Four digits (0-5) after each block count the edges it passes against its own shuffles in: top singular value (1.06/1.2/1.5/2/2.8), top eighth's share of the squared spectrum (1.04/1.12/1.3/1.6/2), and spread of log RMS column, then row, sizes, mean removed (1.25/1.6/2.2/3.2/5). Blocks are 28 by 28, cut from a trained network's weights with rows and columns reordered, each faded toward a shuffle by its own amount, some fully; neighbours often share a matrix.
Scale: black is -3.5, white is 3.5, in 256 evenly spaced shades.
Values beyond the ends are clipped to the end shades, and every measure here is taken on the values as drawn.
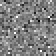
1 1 0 0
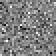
0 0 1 0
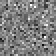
2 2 1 0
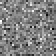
0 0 0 1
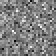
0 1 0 0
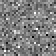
0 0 0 0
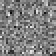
3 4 0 2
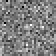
0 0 0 0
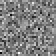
1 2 1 0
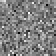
0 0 0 0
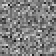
2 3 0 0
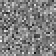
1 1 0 0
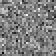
1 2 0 0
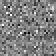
2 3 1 1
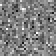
1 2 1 0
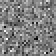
2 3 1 0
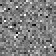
0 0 0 0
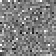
1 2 0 0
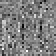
3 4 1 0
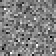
0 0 0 0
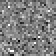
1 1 0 0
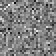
1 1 1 0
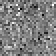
0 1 0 0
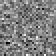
1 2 0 0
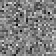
1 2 0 0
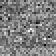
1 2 0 0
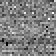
2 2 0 0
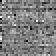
2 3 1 0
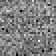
1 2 0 0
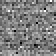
2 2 1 0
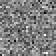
1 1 0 0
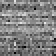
3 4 1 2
